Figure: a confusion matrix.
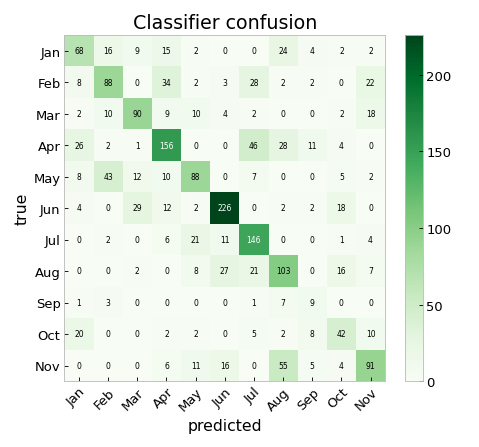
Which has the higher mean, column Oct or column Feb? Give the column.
Feb
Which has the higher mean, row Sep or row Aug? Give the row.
Aug
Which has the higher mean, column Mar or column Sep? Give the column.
Mar
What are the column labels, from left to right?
Jan, Feb, Mar, Apr, May, Jun, Jul, Aug, Sep, Oct, Nov
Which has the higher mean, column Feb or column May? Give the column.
Feb
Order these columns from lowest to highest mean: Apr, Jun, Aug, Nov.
Nov, Aug, Apr, Jun
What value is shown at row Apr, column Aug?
28
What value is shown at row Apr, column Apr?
156
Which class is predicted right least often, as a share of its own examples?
Sep
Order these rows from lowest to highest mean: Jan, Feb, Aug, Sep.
Sep, Jan, Aug, Feb
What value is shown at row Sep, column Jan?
1
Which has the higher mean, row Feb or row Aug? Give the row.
Feb
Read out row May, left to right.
8 43 12 10 88 0 7 0 0 5 2
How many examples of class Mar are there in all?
147
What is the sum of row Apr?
274
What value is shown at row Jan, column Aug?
24
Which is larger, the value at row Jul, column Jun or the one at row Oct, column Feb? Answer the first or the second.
the first
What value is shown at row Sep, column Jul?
1
